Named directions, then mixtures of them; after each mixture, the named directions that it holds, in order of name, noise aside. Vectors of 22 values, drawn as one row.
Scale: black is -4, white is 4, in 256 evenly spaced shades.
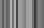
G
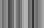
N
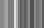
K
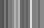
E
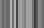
G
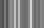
E, G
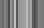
G, N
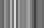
G, K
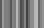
E, G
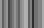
N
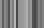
G, N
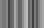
N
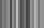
E, G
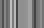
G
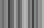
N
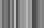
G, N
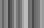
N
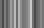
E, G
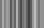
G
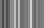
E, G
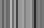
G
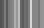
E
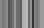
N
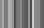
E, N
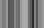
E, N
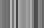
G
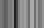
K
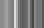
K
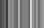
E, K
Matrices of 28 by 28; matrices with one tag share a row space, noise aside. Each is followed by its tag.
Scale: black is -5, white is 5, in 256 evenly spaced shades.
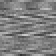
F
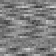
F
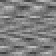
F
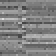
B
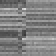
B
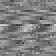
F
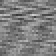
F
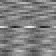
F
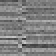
B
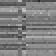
B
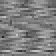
F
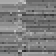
B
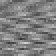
F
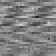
F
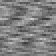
F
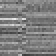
B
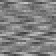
F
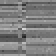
B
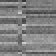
B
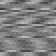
F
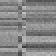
B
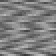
F
